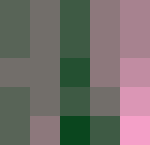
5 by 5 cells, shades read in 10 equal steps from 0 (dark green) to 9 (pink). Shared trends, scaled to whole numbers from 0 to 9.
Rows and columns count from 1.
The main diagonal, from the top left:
3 4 1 4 9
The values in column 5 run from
6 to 9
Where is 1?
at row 3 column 3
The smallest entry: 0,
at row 5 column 3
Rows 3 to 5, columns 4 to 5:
5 7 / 4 8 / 2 9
